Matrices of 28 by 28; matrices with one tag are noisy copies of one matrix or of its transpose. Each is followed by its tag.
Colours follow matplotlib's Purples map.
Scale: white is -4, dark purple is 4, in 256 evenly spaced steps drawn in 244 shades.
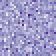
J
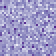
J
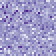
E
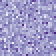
J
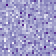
J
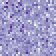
E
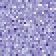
J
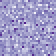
J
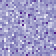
J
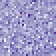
J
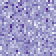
E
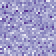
E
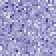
E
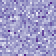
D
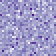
D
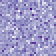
D
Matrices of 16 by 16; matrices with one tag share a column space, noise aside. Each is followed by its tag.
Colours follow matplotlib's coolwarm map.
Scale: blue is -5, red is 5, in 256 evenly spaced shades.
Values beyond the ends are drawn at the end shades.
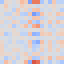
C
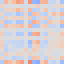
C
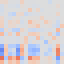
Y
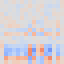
Y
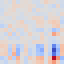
Y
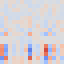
Y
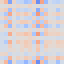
C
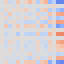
C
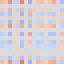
C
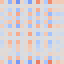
C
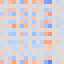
C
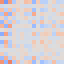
C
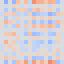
C
